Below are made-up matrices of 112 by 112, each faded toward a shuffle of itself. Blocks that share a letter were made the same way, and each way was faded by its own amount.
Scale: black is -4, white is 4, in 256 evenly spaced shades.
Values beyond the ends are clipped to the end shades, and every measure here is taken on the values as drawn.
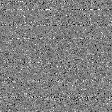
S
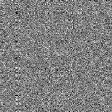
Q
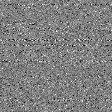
S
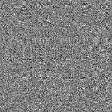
Q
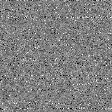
S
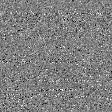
S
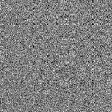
Q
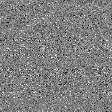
S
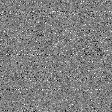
S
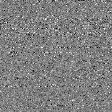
S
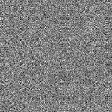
Q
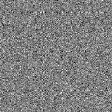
Q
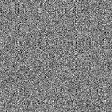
Q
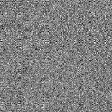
Q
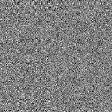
Q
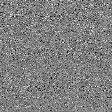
S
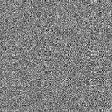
Q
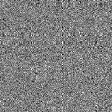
Q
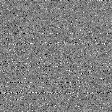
S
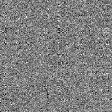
Q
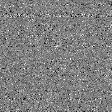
S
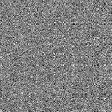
Q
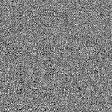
Q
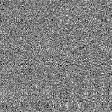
Q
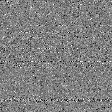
S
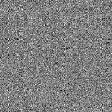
Q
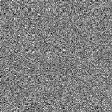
Q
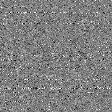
S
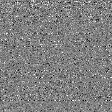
S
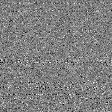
S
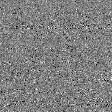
S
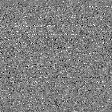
S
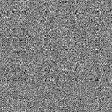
Q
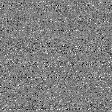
S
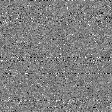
S
